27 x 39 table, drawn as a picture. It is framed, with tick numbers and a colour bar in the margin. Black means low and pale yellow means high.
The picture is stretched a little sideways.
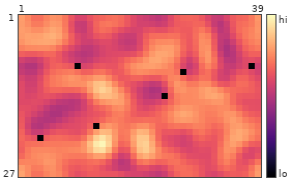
The values are skewed, with a long tail toward low values. Six lone cells stand out, each far lower than its neighbours. The halves do not mirror each other. On average the colour sits 70% of the way up the scale. The texture is blotchy.
